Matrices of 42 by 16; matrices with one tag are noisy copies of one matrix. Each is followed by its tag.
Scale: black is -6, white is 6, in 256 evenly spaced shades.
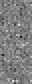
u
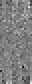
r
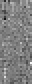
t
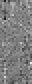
t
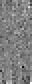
r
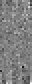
r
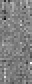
t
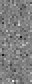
u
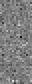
u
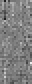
t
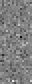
u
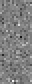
u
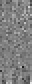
r
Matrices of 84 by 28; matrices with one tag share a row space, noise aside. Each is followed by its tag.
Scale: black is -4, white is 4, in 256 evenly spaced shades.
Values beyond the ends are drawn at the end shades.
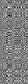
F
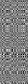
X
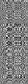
F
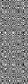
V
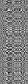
F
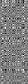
V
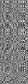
X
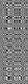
F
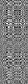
F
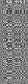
F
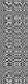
F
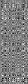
V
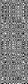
V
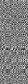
X
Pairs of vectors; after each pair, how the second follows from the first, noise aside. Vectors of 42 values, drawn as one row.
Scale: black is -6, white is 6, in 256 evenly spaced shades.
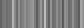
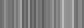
shuffled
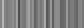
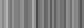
shuffled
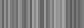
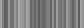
wrapped around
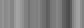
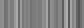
sign-scrambled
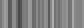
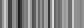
scaled up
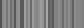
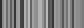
scaled up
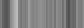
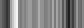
scaled up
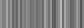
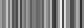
scaled up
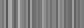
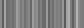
wrapped around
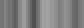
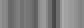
wrapped around
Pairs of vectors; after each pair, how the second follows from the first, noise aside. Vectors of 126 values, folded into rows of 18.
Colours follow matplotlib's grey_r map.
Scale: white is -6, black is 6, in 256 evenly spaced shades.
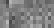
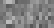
sign-scrambled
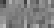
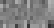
reversed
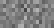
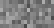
shuffled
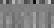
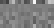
sign-scrambled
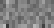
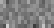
negated
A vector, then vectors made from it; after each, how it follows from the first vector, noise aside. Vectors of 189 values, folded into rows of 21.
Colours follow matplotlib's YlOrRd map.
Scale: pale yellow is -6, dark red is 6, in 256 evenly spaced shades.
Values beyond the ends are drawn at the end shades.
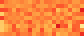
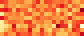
scaled up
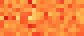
wrapped around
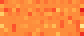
partly zeroed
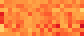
sign-scrambled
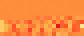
partly zeroed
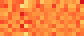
wrapped around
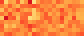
wrapped around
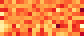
scaled up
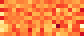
scaled up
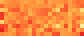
sign-scrambled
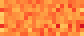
sign-scrambled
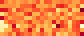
scaled up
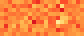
wrapped around
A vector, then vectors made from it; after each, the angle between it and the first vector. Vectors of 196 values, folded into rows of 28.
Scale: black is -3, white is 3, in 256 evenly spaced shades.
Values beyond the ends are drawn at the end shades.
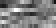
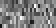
orthogonal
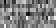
partly aligned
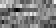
nearly opposite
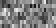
partly aligned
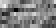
nearly opposite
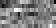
nearly parallel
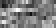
nearly parallel
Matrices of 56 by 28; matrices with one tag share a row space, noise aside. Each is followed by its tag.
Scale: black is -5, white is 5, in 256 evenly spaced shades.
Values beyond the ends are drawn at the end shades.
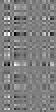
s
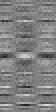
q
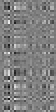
s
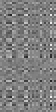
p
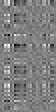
s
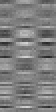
q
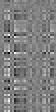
s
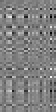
p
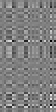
p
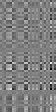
p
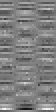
q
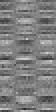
q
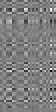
p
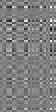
p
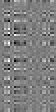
s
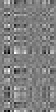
s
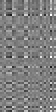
p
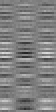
q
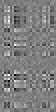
s
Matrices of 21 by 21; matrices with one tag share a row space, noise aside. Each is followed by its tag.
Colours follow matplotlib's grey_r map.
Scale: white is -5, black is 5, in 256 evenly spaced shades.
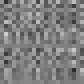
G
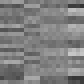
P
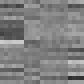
P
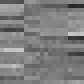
P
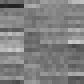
P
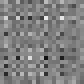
G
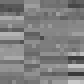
P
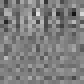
G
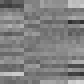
P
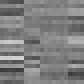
P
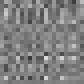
G
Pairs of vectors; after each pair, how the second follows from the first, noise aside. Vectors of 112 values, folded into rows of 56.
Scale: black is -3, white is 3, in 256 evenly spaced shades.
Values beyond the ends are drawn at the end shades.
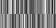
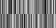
negated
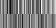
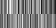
negated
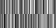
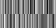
negated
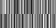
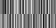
negated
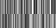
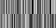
negated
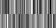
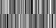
negated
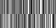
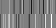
partly zeroed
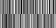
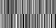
wrapped around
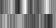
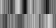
negated
